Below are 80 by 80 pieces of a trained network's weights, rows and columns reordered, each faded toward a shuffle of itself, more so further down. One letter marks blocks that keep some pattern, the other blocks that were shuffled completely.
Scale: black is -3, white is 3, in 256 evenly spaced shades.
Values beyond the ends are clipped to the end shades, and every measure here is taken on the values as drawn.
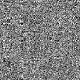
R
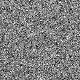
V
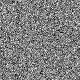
V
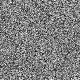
V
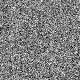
V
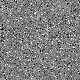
V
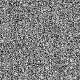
R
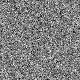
V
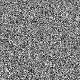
R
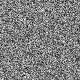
V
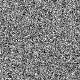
R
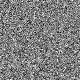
V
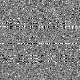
R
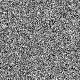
V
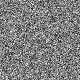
V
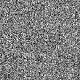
R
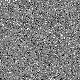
V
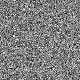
V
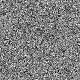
V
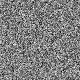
V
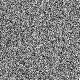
V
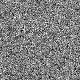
V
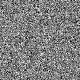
R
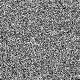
V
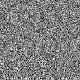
R
